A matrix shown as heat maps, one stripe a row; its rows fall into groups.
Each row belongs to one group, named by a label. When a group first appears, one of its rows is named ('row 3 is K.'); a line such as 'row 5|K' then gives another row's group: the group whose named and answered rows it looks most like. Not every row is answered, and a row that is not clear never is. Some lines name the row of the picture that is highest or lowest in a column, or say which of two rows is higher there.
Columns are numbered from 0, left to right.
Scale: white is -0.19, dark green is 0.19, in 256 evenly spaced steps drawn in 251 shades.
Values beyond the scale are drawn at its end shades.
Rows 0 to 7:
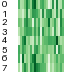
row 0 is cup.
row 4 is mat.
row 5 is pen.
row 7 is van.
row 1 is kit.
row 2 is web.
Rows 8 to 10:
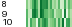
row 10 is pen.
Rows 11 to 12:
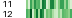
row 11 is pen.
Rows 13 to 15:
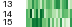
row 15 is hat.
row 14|cup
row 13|mat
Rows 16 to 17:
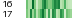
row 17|pen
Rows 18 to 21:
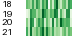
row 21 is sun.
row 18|web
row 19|pen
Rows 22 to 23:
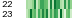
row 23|pen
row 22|kit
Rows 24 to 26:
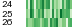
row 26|web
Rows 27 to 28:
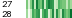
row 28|web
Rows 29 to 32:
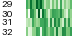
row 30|pen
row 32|web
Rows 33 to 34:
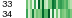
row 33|pen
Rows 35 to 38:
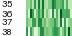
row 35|pen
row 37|hat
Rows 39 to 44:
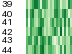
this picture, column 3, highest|40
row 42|hat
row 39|web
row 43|cup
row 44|cup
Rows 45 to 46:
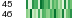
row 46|pen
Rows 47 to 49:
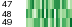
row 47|mat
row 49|web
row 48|sun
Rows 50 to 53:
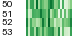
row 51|hat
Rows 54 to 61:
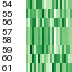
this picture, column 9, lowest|54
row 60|mat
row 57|van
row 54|hat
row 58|van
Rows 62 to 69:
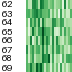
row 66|sun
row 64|pen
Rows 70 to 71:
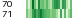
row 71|hat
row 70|mat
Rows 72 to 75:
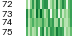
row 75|sun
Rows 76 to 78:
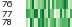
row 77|cup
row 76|mat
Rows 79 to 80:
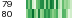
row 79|sun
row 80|mat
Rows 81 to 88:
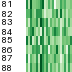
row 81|cup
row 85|cup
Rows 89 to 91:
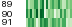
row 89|sun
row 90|cup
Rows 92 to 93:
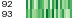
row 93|sun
